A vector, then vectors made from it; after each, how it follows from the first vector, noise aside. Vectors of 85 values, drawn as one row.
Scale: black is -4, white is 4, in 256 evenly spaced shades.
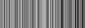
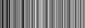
reversed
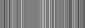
partly zeroed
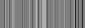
partly zeroed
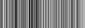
wrapped around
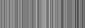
shrunk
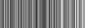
negated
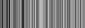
reversed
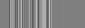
partly zeroed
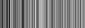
reversed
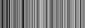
reversed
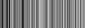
reversed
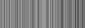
shrunk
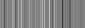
partly zeroed
